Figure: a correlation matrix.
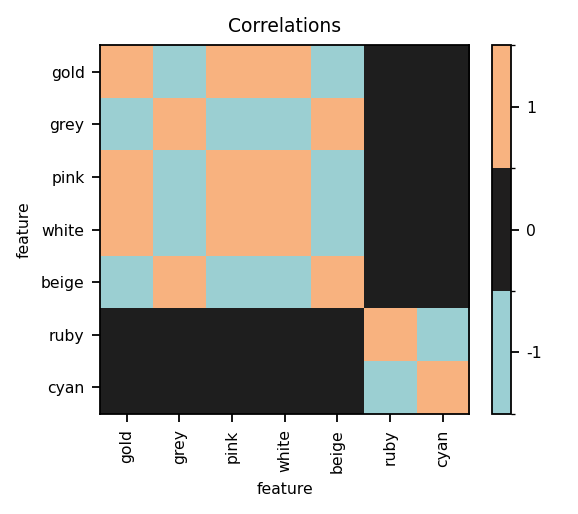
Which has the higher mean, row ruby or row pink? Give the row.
pink
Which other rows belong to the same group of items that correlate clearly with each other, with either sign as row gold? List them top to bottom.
grey, pink, white, beige
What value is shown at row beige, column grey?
1
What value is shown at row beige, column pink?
-1
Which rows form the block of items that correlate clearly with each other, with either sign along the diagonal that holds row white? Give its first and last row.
gold to beige
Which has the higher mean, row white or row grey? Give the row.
white
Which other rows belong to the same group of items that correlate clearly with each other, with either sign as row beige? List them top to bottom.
gold, grey, pink, white
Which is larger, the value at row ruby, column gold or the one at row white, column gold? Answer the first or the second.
the second
